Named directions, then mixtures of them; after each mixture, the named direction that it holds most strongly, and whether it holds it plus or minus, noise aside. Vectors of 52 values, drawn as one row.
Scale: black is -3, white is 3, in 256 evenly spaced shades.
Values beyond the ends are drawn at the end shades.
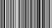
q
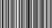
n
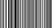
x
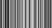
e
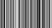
q, plus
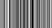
e, minus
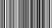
q, plus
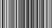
e, minus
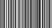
q, plus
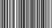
x, minus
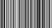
q, plus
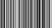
q, plus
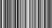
n, minus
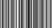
n, plus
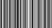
n, minus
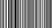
x, plus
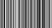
q, plus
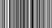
e, minus
